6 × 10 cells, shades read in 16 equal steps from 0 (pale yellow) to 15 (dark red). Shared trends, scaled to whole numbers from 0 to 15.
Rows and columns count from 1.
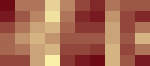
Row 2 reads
14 10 7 1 8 13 14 6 11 13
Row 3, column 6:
12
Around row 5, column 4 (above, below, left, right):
6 0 5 11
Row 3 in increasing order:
4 5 5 8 8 9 11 11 12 12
